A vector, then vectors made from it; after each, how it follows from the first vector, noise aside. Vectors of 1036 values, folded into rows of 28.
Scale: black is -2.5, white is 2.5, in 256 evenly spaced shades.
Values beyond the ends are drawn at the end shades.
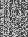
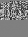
partly zeroed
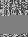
partly zeroed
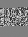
partly zeroed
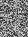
sign-scrambled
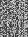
reversed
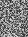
sign-scrambled
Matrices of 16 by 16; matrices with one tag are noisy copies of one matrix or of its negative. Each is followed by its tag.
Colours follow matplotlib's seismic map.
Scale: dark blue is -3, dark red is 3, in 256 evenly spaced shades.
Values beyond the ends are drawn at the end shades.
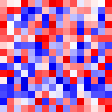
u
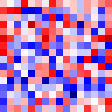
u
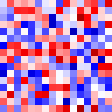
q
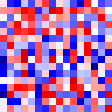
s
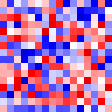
q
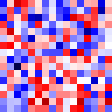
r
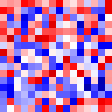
u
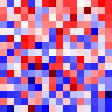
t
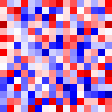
u
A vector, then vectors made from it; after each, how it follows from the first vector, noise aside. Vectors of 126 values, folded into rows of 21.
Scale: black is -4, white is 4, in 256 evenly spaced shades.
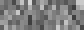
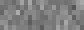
shrunk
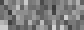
reversed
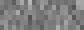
shrunk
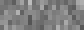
shrunk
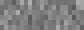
shrunk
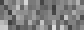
reversed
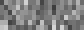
reversed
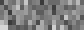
reversed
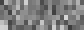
reversed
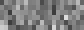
reversed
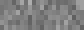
shrunk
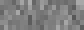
shrunk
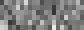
reversed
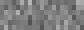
shrunk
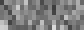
reversed
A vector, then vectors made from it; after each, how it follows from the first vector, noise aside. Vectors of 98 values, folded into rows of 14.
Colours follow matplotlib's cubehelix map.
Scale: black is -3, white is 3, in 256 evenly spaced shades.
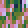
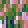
reversed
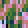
reversed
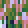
reversed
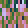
sign-scrambled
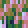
reversed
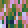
reversed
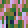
reversed
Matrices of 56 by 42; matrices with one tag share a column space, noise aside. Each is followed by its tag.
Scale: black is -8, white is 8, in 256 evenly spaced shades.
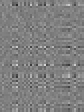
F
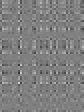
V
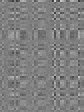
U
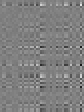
F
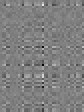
F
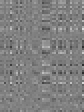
V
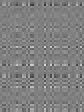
F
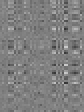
V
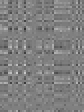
V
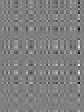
V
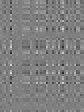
V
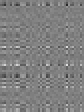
F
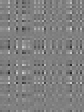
V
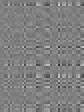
F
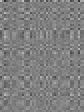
U
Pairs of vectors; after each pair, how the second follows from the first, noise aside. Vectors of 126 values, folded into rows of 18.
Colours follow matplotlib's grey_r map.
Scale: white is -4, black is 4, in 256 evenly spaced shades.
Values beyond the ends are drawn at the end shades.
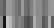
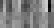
reversed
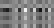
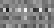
sign-scrambled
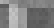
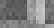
reversed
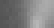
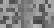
sign-scrambled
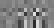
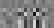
negated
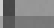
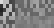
sign-scrambled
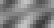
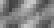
reversed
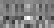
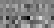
sign-scrambled
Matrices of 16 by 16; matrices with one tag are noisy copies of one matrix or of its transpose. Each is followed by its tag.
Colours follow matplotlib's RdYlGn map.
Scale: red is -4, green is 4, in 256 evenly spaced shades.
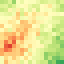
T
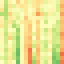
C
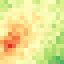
T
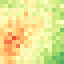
T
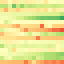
C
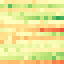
C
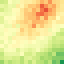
T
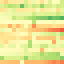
C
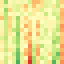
C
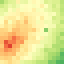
T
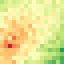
T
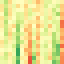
C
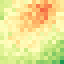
T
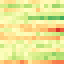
C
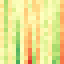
C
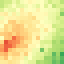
T
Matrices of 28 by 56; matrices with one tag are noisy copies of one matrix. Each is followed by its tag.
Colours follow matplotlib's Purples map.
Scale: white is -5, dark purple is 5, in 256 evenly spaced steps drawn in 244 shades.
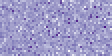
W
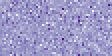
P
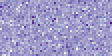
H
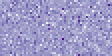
P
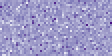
H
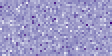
H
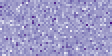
H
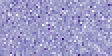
P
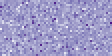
H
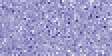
W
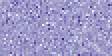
P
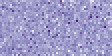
W
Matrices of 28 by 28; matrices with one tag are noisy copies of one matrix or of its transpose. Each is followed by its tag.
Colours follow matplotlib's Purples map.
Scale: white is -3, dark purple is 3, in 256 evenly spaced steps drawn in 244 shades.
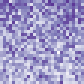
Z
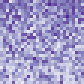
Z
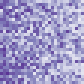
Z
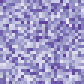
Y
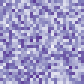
Y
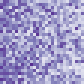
Z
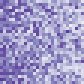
Z
